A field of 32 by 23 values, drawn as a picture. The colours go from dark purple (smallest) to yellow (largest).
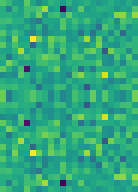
Mirror symmetry: top to bottom. Grain: fine. Stripes: none. Odd rows or columns: none. Average level on the scale: 60%. Seam: none. Slope: none.
